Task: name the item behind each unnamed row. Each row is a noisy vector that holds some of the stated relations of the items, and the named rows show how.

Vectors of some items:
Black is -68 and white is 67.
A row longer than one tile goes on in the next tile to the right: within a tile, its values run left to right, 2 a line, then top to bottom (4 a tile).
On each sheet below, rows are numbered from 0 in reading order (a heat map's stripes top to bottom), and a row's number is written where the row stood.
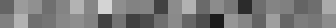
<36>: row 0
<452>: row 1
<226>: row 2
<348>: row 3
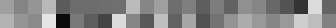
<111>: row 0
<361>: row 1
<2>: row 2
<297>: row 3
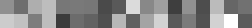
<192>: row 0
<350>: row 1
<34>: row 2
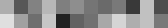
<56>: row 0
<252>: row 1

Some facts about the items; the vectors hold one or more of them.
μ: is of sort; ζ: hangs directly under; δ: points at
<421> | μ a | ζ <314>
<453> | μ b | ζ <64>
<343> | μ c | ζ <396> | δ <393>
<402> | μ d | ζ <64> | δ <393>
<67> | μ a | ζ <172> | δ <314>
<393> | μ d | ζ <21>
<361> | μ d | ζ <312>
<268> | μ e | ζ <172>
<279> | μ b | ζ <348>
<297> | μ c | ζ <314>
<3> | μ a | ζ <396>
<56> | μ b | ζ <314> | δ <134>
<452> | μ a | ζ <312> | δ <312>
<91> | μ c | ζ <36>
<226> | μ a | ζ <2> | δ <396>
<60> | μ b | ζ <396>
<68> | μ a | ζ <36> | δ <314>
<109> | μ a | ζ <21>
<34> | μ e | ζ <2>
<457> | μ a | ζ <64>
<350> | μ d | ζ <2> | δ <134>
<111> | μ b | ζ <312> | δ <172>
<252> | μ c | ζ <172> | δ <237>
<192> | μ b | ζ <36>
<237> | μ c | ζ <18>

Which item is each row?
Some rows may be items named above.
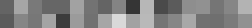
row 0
<312>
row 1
<252>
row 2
<36>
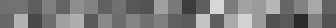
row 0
<2>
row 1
<64>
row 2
<350>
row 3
<421>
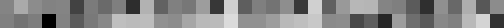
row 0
<67>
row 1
<237>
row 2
<91>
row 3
<91>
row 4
<3>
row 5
<268>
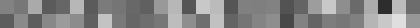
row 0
<396>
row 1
<172>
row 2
<60>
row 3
<314>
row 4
<343>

